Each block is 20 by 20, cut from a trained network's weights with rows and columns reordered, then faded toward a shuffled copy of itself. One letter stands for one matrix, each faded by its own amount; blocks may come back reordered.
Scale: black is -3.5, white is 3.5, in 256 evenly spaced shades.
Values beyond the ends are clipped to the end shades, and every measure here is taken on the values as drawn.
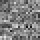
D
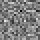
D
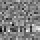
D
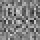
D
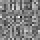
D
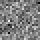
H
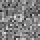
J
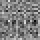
D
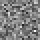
J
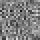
D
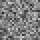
J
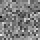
J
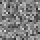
J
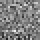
H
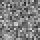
J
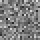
H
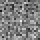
H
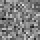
H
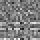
D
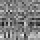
D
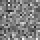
H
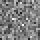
H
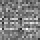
D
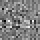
D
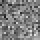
H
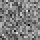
J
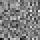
D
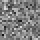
J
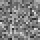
J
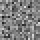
H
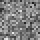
J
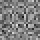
D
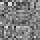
D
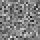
J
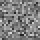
J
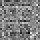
D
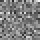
D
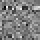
D
